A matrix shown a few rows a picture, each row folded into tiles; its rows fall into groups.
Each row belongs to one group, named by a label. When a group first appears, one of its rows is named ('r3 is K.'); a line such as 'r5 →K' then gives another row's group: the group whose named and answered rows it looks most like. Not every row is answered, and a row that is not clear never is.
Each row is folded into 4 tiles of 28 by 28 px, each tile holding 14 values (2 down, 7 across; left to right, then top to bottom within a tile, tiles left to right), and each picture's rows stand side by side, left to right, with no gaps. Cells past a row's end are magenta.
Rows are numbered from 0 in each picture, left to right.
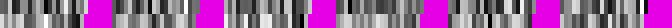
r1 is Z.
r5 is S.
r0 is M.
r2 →M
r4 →Z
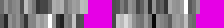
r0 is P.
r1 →Z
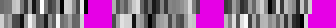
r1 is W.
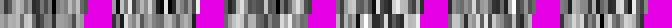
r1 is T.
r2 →Z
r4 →M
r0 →W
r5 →Z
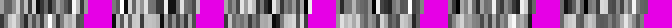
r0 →Z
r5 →Z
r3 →Z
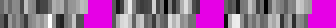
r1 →Z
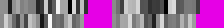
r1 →W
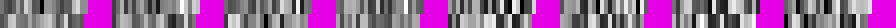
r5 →S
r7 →P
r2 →Z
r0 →P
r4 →T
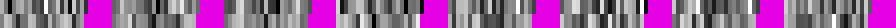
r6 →W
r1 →W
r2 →Z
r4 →W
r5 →S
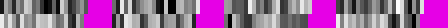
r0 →M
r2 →P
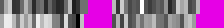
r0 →M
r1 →T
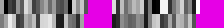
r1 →T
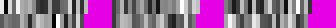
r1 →P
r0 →T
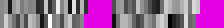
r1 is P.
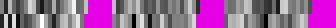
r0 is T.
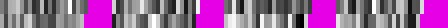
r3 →M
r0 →W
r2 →M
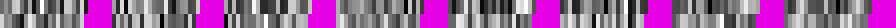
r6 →P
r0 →S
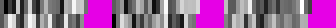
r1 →P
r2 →W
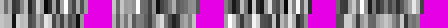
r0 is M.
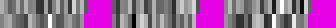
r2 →S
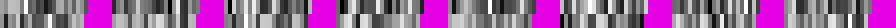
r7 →M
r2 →T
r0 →W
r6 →S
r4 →Z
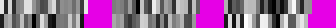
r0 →T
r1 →S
